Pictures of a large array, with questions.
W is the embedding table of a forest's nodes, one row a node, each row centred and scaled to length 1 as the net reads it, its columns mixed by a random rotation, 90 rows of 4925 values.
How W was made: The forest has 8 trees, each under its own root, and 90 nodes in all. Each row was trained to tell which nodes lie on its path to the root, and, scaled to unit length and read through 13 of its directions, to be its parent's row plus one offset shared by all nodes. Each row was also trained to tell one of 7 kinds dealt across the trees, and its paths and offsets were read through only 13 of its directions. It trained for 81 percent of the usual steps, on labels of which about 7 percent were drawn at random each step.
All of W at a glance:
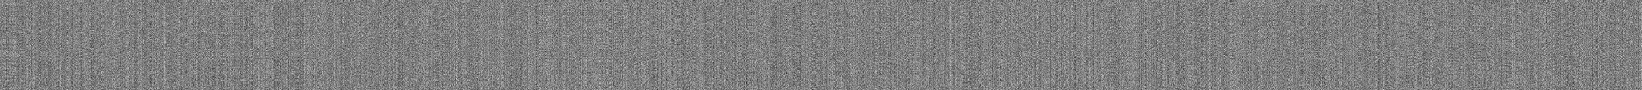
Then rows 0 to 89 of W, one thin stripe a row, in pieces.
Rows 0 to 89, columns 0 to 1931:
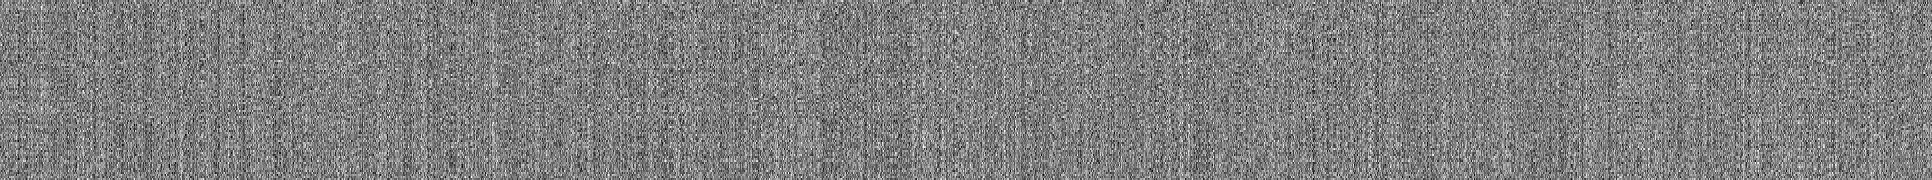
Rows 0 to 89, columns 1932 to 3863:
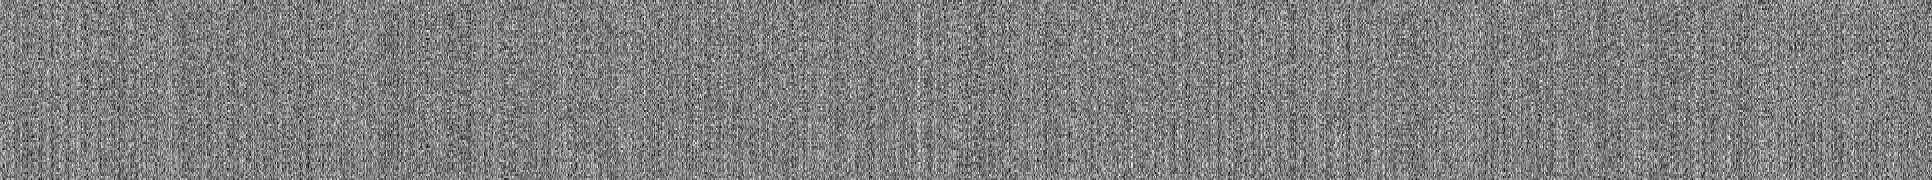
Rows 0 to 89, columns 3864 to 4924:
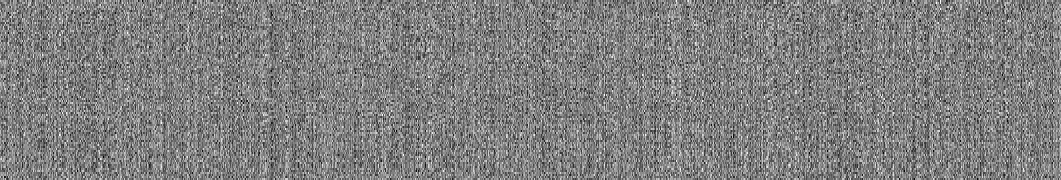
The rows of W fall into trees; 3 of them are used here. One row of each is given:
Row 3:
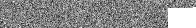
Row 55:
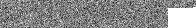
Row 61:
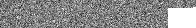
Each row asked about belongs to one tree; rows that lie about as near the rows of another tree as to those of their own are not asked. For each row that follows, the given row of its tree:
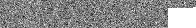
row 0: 55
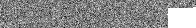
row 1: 55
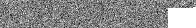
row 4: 55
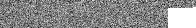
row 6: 61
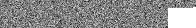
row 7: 3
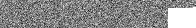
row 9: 3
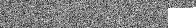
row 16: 61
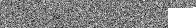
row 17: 3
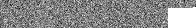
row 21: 3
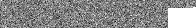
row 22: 3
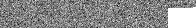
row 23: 61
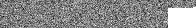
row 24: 61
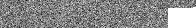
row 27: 61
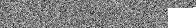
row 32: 55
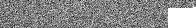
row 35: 61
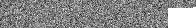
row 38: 61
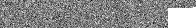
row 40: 3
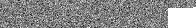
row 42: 61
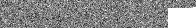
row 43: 3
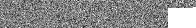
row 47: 3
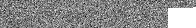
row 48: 61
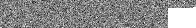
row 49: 55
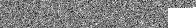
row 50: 3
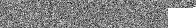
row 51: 55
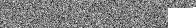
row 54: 3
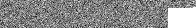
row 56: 3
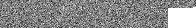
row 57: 61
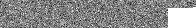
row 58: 55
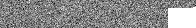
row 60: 61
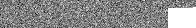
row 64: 3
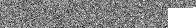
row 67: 3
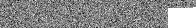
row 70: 61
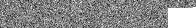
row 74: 61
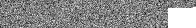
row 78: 61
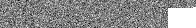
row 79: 61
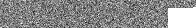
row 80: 55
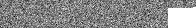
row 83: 61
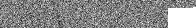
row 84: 3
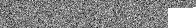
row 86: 61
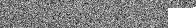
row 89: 61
